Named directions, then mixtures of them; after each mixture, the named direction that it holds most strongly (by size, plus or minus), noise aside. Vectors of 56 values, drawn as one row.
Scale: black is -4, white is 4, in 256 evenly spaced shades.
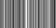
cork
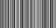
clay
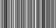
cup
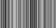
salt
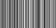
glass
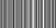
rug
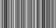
cup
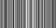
rug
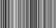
salt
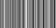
cork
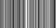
cork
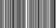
cork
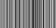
clay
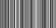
clay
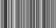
cup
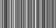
cup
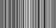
glass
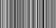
rug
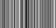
cork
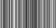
salt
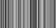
salt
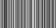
cup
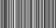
rug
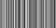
glass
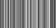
cork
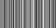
rug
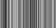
salt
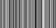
clay
